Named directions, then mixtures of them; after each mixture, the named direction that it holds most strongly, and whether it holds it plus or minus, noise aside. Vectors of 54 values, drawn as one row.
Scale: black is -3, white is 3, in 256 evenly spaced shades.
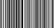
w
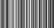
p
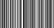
w, minus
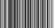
p, minus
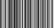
p, minus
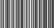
p, plus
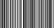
w, minus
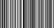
w, minus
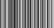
p, minus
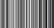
p, plus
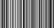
w, minus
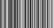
p, minus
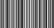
p, plus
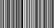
w, plus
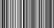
w, minus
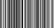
w, plus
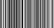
w, plus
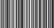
p, plus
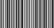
w, plus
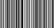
w, plus
